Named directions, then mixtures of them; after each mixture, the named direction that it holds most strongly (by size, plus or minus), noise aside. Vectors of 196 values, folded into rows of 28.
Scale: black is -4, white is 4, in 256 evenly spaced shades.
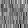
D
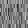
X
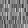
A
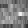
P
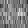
A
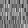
A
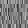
X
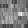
P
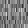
A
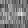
P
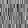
X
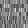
A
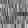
X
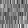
D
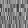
X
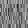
X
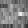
P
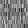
A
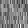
D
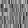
D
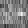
P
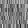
X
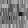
P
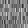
A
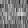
A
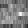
P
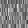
X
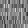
A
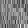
D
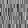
X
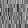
X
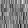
D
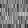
X
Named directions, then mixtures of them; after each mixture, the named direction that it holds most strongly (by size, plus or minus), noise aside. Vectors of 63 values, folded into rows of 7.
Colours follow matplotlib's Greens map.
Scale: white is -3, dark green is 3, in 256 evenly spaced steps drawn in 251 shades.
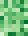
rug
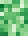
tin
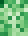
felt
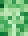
felt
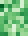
tin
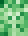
felt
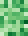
rug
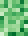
rug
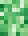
tin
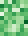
tin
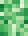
tin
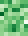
tin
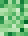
rug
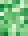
tin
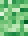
rug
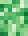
tin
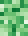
tin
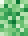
felt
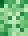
felt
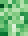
tin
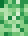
felt
